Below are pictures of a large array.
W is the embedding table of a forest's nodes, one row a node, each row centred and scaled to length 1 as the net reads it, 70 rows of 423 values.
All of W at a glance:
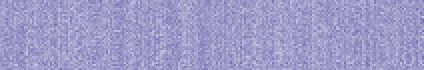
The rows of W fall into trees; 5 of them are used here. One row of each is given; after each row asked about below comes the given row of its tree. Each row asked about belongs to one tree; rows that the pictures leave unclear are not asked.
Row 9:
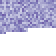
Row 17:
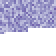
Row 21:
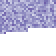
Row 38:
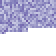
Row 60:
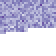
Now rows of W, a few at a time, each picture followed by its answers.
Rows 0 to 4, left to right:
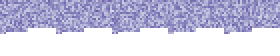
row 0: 9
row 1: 21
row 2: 21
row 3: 60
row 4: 17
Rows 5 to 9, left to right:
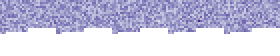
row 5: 60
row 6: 17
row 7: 21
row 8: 9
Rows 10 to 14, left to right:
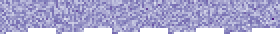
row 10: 21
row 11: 38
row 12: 17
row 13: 17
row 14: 21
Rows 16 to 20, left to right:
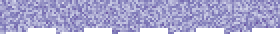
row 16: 60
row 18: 21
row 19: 17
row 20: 21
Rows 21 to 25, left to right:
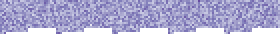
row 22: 17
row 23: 21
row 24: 17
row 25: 9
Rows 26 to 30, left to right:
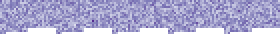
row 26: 38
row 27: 38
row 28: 60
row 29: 38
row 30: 9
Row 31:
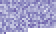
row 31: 9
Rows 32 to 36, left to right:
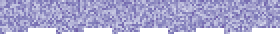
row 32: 17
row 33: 38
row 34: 38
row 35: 21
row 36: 60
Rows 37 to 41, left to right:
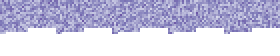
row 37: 60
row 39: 17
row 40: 17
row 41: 9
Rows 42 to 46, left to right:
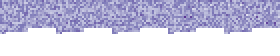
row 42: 38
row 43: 9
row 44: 17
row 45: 17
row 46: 9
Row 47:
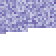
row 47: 21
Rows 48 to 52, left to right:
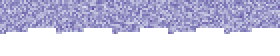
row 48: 38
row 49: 60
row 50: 38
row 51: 17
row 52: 38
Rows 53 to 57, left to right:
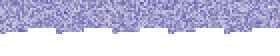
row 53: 38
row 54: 21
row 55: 38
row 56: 9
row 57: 21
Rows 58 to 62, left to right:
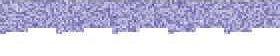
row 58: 21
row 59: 21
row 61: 38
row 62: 9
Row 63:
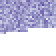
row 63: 9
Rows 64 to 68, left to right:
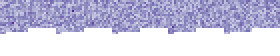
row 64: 17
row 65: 17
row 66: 9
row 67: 21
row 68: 60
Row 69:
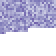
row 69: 17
